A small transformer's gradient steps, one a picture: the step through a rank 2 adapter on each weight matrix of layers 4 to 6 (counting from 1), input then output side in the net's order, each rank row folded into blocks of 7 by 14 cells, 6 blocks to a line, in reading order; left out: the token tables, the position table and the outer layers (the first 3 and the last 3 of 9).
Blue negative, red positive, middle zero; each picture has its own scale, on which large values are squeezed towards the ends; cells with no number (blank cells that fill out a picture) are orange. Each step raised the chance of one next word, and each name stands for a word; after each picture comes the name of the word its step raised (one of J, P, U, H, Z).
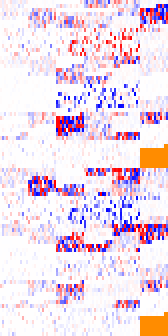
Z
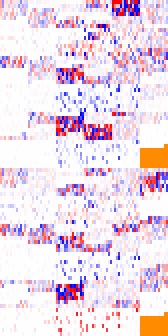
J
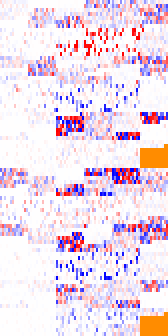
Z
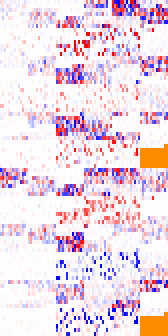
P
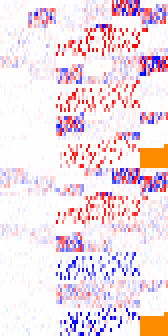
P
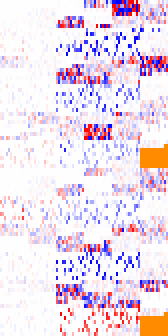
J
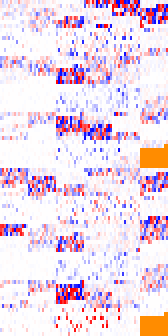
J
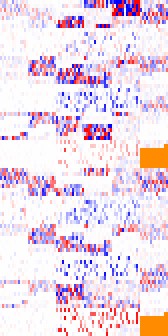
J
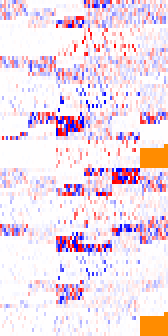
Z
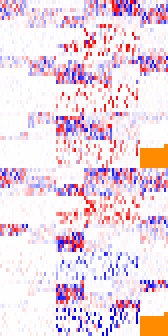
P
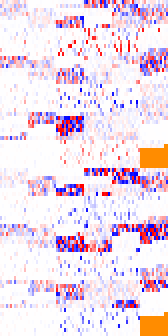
Z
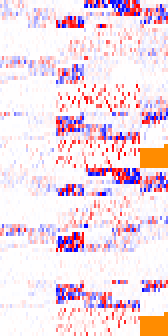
P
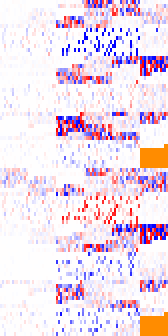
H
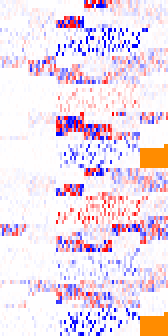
H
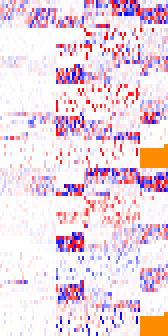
P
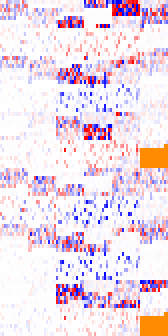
J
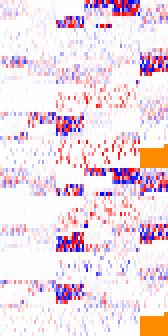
P
